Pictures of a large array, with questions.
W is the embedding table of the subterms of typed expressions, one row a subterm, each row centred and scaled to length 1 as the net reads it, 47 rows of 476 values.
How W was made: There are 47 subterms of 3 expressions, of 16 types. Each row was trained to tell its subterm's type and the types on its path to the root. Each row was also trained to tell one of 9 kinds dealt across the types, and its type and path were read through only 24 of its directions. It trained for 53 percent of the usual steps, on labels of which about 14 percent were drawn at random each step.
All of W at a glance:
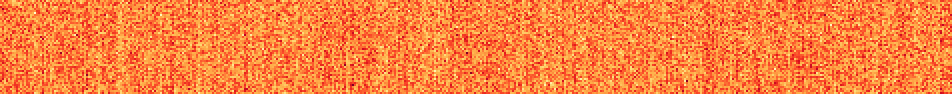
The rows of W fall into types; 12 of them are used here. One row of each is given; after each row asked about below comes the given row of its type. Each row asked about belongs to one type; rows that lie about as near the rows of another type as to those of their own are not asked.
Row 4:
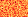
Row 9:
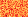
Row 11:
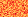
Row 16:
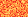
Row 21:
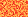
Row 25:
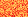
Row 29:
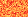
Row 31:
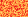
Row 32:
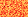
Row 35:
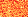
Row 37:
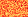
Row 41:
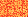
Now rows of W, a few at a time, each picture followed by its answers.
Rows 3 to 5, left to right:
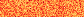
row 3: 31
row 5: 16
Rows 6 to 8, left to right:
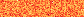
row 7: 41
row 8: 32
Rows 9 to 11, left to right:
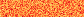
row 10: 16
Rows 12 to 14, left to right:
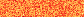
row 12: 37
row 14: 41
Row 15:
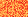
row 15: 21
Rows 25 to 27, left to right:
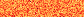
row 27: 31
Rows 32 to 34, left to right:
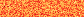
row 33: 41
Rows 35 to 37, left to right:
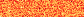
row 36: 31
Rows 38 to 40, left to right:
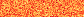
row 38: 31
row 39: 37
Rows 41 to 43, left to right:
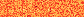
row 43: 21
